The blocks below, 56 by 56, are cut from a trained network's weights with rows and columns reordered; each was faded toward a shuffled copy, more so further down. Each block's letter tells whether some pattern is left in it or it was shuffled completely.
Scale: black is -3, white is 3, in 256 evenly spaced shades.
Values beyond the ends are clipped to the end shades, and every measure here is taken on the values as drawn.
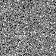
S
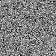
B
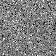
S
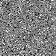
S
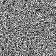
B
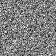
B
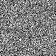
S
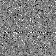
S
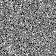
B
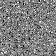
B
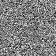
B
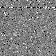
S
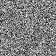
B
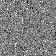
B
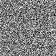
B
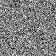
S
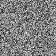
S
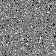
B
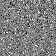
B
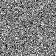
S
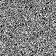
B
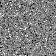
B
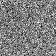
B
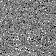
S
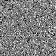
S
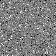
B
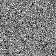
B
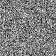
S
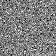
B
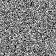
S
